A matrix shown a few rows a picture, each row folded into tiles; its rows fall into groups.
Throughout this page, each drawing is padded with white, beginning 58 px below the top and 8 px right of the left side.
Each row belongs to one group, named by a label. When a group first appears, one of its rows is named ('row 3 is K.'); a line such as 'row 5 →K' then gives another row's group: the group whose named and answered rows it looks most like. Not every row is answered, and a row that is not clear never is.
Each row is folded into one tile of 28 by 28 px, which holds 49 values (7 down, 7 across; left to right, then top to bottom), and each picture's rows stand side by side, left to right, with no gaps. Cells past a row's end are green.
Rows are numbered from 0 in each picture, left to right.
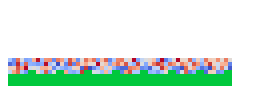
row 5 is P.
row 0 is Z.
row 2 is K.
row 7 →P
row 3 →P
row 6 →P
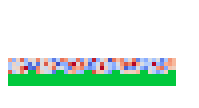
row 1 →Z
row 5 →K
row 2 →P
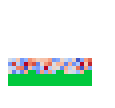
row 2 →K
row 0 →K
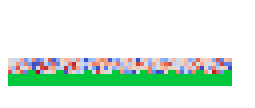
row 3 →P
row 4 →K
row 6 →K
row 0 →Z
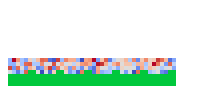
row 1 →K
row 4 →K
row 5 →P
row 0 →K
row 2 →K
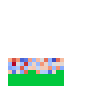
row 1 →K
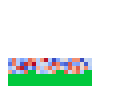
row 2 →Z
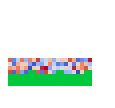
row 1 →Z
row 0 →Z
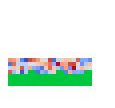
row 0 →K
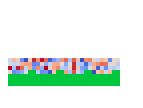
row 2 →Z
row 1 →K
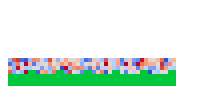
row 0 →K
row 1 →P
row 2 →P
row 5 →P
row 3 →P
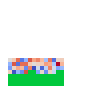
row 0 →K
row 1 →P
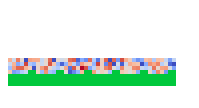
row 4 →Z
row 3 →Z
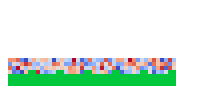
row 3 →Z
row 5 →K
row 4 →P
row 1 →K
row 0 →K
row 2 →Z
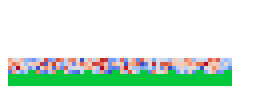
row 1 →K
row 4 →Z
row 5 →P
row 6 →P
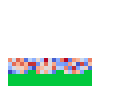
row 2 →Z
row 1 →Z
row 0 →P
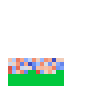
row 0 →Z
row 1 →Z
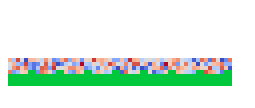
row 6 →Z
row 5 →K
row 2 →Z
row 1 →Z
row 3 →P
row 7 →Z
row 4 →P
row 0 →Z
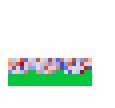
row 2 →K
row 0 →P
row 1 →Z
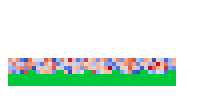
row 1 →Z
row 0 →K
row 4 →P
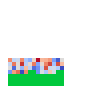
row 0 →P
